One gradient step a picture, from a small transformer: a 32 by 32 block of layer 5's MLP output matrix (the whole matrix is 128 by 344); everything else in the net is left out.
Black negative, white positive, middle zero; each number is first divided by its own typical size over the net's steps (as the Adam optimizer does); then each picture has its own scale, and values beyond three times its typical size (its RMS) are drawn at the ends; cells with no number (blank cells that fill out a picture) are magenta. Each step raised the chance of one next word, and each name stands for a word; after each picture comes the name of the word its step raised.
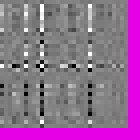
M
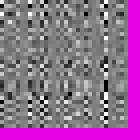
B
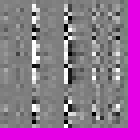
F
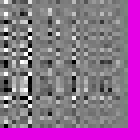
B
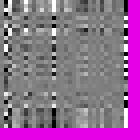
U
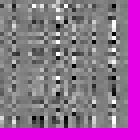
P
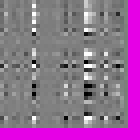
M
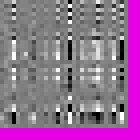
F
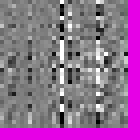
F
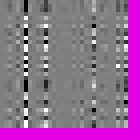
U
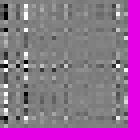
M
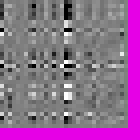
M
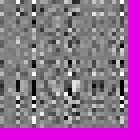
B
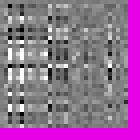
F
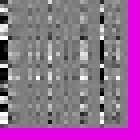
F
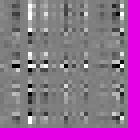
M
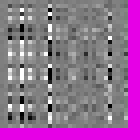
F
